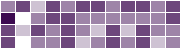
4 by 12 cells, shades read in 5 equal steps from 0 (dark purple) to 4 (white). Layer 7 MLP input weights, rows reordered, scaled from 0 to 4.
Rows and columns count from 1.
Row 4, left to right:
1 4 2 2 1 3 2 1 2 1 3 2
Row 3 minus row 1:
-1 2 -2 1 -1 1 2 -1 2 0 0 1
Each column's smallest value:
0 1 1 1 1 1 1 1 1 1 2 1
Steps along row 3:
up down up down up up down up down up same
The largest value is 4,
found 2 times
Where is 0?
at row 2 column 1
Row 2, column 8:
2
